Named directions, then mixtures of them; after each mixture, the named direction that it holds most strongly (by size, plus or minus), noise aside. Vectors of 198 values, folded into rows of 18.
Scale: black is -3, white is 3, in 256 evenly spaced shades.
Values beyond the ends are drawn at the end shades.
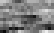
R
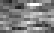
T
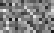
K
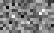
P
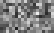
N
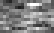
T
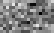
P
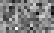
N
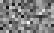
P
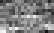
R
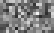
N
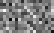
K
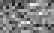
P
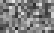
N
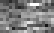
T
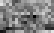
R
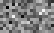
P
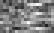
T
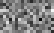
K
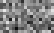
K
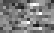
T
